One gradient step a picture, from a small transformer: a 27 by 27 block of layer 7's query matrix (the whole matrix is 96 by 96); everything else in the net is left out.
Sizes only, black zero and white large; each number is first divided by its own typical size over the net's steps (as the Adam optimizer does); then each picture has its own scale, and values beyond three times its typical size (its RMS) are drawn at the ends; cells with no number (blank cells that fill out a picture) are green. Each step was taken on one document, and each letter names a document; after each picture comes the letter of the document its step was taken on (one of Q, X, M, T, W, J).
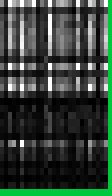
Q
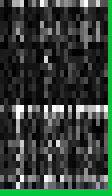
Q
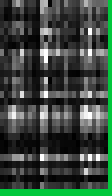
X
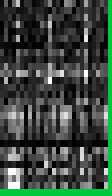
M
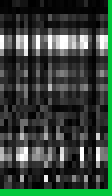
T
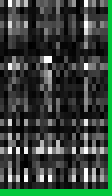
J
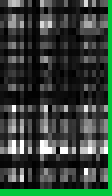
X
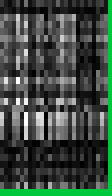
T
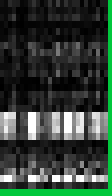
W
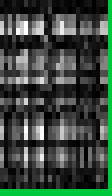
T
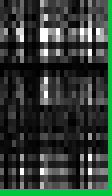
X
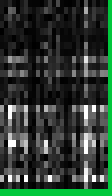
J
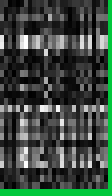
T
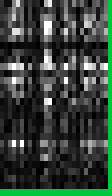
X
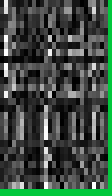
M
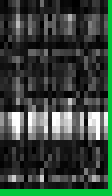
W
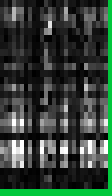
X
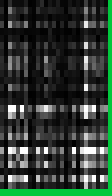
J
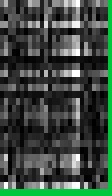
W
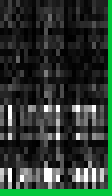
J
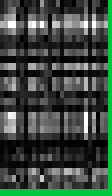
W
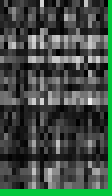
W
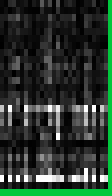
J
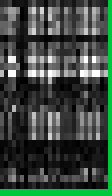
W
